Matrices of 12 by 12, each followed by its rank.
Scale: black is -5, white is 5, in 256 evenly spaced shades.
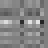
one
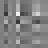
one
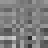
two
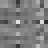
two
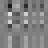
one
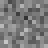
full rank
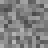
full rank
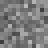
full rank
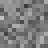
full rank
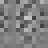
two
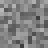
full rank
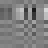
one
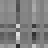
one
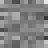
two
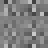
two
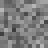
full rank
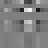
one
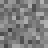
full rank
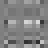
one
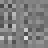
two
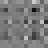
two
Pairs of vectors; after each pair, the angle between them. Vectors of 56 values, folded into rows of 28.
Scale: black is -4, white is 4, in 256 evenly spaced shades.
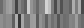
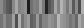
nearly opposite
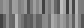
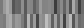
orthogonal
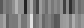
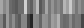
nearly opposite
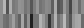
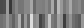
nearly opposite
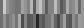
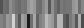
orthogonal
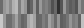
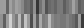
orthogonal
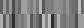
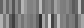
nearly parallel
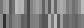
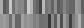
partly opposed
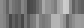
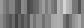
nearly parallel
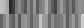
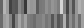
partly aligned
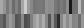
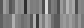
orthogonal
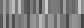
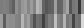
partly opposed
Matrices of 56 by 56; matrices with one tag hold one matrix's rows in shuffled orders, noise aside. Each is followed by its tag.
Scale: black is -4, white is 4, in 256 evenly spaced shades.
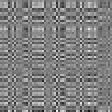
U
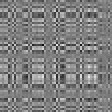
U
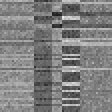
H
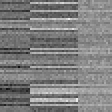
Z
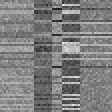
H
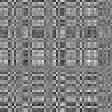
U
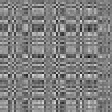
U
